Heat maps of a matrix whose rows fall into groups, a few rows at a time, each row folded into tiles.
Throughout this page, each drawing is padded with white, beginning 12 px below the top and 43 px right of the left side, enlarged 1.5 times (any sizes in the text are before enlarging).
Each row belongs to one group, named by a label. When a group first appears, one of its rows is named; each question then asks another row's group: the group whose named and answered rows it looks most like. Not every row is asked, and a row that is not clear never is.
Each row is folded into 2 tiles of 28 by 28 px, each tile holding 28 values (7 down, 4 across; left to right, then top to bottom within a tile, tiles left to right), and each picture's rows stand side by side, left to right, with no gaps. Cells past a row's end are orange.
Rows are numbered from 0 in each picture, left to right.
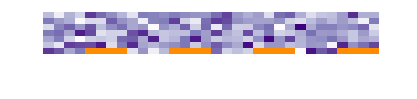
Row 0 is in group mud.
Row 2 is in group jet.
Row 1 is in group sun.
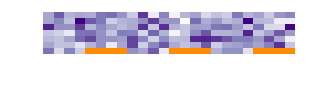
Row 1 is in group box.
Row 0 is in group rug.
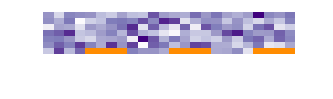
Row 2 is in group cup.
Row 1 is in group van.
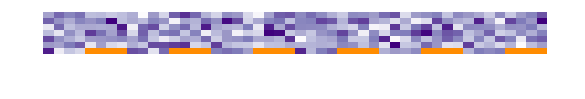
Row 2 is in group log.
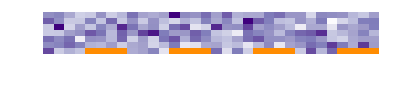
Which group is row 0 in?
jet
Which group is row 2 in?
rug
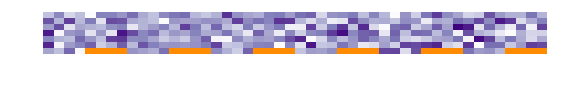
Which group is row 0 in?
box
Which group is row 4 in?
mud
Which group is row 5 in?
van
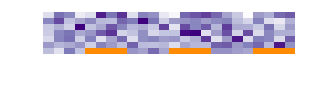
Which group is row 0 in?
log
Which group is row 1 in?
log
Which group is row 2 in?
jet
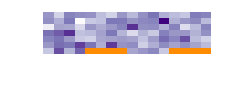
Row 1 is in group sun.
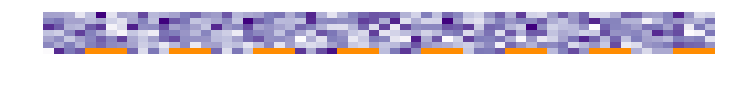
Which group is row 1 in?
rug
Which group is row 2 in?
rug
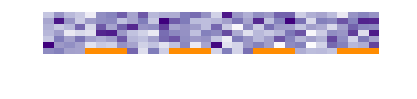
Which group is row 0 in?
log
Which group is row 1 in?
rug
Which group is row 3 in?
box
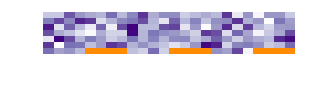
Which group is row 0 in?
van
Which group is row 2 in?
box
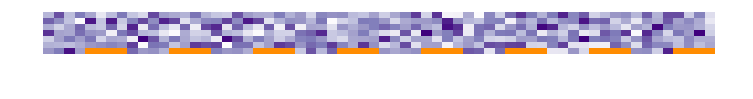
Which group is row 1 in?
van
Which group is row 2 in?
van
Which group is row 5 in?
mud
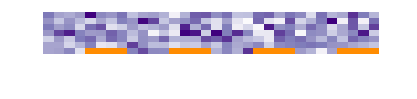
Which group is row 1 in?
log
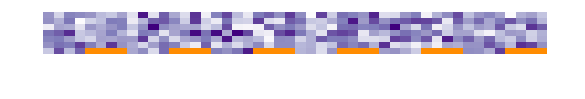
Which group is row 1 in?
box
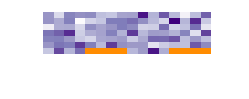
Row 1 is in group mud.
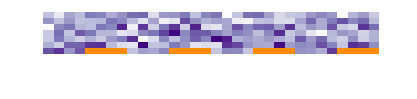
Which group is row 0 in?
mud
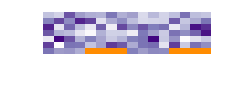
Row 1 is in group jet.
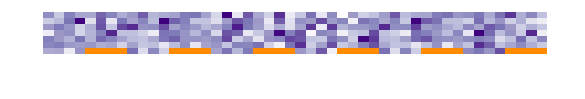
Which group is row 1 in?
rug
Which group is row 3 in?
box
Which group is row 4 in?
rug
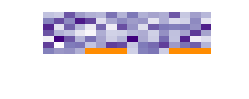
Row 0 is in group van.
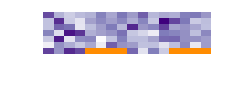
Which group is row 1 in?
rug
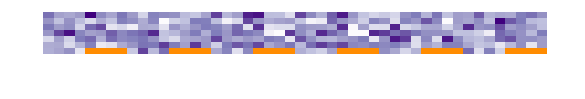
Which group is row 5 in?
rug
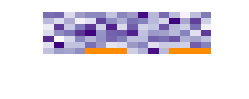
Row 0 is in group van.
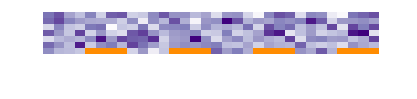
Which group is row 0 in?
jet
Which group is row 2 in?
log
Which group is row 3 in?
log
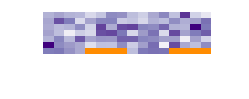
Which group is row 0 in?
log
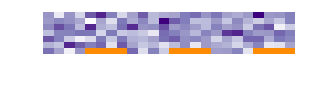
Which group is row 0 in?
mud
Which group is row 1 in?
rug
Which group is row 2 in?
cup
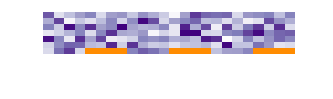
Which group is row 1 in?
log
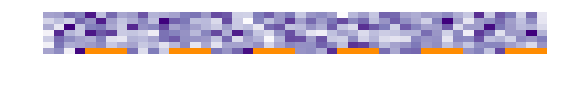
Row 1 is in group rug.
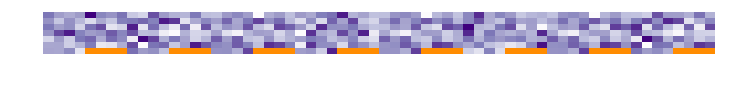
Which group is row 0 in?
cup
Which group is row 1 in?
van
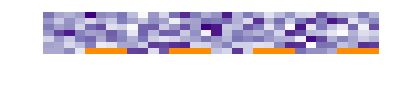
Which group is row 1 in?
mud
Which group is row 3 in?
van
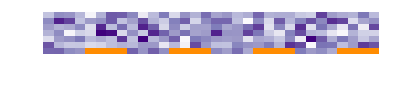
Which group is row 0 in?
log
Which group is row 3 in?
van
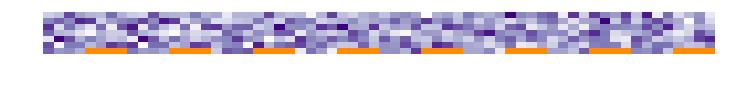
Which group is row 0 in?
van
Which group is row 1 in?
van
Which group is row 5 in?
cup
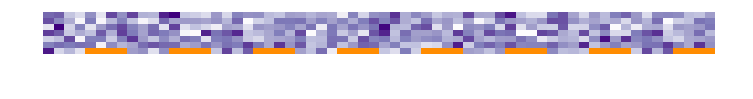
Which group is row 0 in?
jet
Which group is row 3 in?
box
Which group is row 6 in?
jet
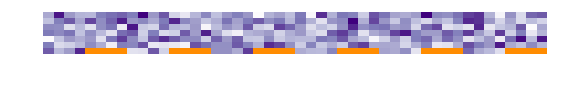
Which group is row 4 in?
cup
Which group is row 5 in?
jet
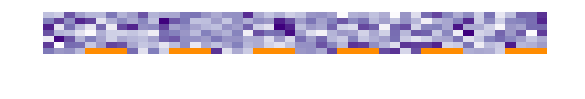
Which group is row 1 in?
rug
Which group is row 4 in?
mud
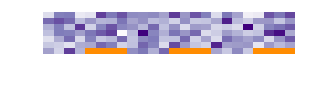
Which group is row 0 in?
log
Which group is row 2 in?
log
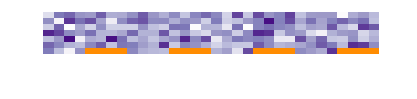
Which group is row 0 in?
sun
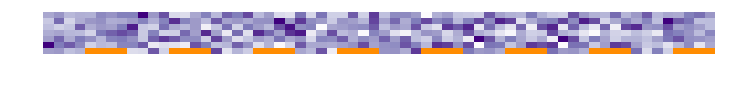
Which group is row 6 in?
van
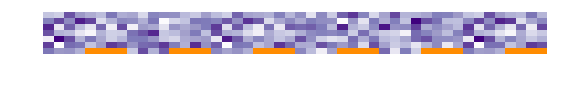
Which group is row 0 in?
van
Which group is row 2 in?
van
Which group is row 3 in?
mud
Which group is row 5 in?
van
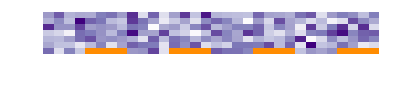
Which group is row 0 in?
rug
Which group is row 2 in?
mud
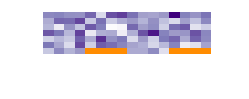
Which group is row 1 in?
cup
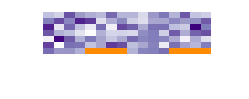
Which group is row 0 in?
van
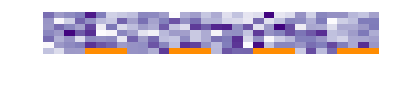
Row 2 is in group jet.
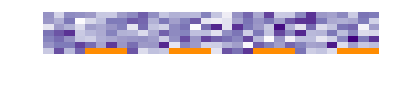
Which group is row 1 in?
jet
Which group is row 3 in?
jet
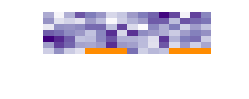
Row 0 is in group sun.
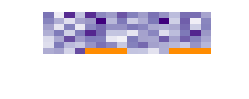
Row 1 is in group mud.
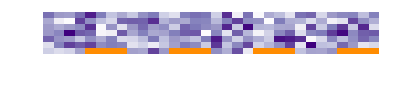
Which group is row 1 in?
log
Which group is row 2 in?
box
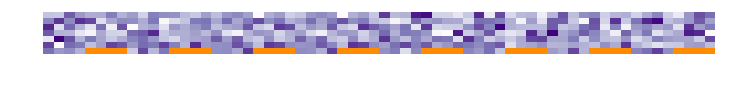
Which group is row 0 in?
van
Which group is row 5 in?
box
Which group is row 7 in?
log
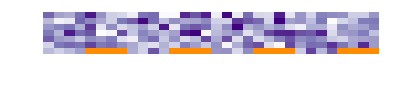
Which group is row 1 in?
log
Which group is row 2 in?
box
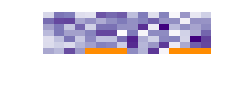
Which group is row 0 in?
log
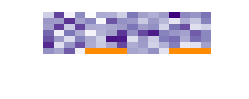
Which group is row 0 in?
box
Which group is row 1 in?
cup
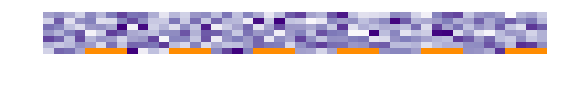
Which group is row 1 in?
jet
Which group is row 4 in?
log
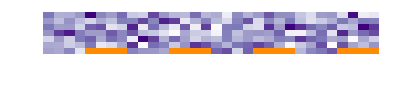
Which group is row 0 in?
cup
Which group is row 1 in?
van
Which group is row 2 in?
mud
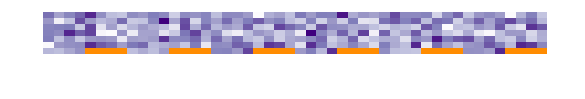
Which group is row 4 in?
jet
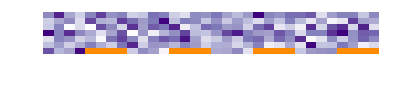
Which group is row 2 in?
cup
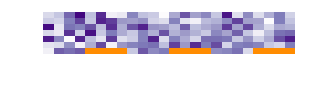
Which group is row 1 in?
jet
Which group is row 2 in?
box
